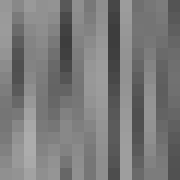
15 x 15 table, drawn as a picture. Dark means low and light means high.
On average the colour sits 50% of the way up the scale. Streaks run downward. The ninth with the highest average is the bottom left.
